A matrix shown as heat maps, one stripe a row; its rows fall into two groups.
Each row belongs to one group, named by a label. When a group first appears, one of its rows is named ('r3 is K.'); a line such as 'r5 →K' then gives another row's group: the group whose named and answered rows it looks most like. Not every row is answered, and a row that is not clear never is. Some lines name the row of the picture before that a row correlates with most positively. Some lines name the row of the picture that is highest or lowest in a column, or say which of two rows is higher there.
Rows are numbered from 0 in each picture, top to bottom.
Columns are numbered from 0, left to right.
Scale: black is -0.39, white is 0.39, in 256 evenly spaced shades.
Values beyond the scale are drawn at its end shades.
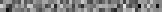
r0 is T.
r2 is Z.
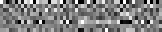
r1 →T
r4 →Z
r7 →Z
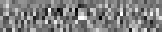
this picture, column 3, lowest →7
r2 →T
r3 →T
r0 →Z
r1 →Z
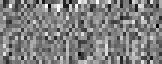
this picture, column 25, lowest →9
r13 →Z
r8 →T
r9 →T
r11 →Z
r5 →Z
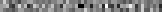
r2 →Z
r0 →Z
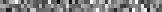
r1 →Z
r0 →T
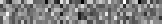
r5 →T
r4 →Z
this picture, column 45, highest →0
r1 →T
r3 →Z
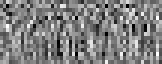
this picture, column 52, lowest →2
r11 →T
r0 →Z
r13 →T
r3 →Z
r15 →Z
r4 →T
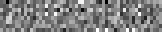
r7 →Z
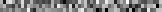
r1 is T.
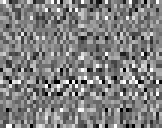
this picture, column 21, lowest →4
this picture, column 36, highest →20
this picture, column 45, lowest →2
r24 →Z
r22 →Z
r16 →Z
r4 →Z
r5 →T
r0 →Z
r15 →Z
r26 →T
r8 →T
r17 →T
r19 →Z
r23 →T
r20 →T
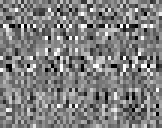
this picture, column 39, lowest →6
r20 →T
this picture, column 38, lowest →16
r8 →Z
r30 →T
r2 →T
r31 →Z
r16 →Z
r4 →Z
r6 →T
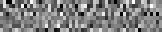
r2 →T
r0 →Z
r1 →T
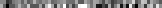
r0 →Z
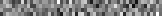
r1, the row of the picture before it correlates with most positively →1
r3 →T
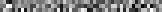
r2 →T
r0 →Z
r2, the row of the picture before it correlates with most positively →0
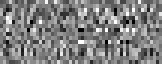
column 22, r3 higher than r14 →No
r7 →Z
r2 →Z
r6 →T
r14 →T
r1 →Z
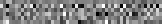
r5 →Z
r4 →T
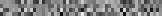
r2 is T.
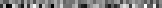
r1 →Z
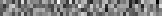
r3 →T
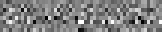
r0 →Z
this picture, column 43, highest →2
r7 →Z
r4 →T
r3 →T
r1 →T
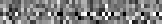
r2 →T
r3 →T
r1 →Z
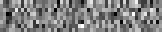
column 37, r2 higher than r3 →Yes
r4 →Z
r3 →Z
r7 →T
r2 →T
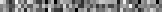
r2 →T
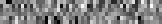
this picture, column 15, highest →2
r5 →T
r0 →Z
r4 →T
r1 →T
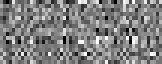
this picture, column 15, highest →3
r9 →Z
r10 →Z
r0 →Z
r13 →T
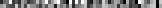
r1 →T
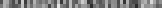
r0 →T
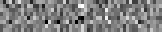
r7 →T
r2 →Z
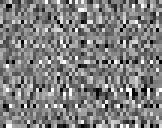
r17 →T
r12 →Z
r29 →T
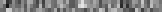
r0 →Z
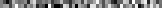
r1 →T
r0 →Z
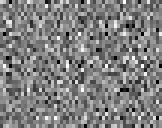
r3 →T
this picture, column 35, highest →16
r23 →T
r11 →T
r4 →Z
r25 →T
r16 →Z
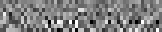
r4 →T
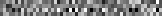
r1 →Z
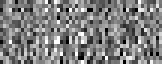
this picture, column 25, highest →13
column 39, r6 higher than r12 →No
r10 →T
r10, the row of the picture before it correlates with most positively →2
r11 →Z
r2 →T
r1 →T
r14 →Z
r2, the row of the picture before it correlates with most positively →2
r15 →T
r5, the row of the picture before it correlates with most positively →2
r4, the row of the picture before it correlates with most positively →0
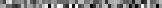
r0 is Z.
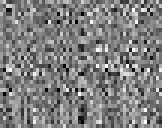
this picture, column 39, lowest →18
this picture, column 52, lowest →12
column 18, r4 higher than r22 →Yes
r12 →Z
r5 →T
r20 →Z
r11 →Z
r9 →Z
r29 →Z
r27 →Z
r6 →Z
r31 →Z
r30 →Z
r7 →Z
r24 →Z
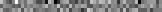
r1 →T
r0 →T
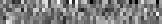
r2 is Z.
